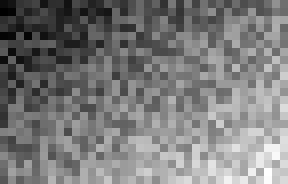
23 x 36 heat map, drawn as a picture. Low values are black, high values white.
The halves do not mirror each other. The ninth with the highest average is the bottom right. Overall the values sit about 50% of the way up the scale. There is an overall slope up to the bottom right. No regular stripes run through it. The values follow a bell shape. Fine speckle covers the field. The top left is the ninth with the lowest average.
